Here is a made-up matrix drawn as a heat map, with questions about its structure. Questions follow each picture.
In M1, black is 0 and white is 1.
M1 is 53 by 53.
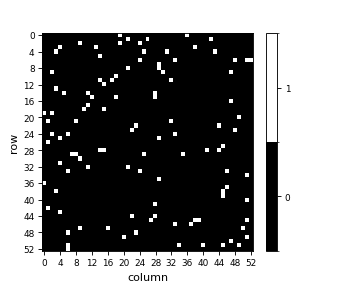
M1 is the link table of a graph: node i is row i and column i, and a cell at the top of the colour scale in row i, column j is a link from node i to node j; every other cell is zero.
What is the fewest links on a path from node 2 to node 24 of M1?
1
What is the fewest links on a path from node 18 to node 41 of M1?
3
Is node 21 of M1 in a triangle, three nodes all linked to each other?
no
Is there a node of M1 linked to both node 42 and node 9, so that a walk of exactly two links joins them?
no
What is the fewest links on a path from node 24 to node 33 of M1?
1
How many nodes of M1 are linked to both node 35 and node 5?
0
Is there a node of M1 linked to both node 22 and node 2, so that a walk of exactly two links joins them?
no
